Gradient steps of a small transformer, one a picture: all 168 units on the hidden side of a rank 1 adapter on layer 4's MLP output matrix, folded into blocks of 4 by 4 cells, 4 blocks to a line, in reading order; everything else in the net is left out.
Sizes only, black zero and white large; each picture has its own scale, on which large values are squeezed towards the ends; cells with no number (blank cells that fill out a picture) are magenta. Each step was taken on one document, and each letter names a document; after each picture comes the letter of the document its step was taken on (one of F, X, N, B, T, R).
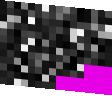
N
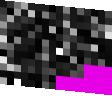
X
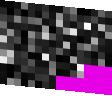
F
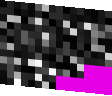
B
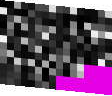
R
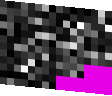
X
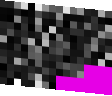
R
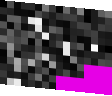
F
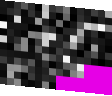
N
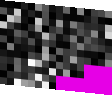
B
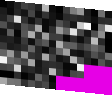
F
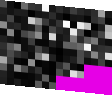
X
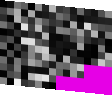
R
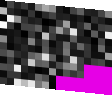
B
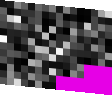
R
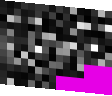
F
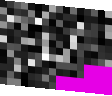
N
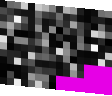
R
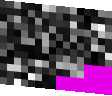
R
